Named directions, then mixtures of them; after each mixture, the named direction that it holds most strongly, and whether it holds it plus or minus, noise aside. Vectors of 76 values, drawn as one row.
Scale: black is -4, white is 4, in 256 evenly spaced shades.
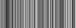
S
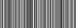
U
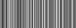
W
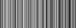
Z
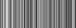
S, minus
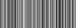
Z, plus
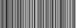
S, plus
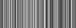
Z, plus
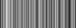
Z, plus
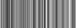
Z, minus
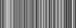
S, minus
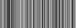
W, minus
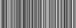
W, plus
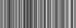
U, plus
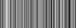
Z, plus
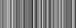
S, minus
